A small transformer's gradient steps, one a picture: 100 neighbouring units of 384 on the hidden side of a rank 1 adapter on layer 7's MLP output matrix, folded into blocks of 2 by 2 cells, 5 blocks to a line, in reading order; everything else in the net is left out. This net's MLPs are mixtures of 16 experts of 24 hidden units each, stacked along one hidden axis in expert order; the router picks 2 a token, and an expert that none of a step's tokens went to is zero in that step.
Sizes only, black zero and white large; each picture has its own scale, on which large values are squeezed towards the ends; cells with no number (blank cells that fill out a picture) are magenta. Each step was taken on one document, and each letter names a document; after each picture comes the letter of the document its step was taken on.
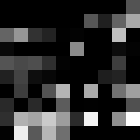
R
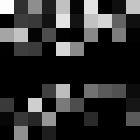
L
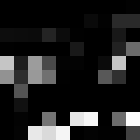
R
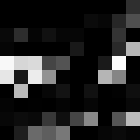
R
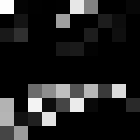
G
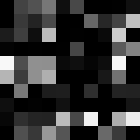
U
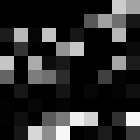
R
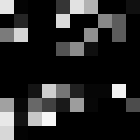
G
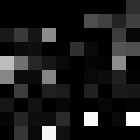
U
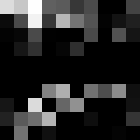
L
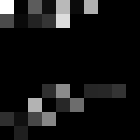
L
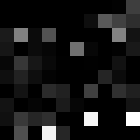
U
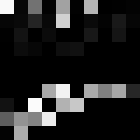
L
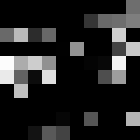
U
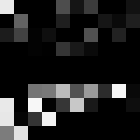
G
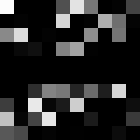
G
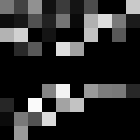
L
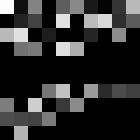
L
